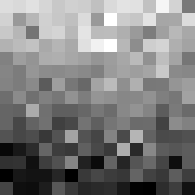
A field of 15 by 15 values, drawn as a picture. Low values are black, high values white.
Grain: fine. Slope: up to the top. Ninth with the highest average: top middle.
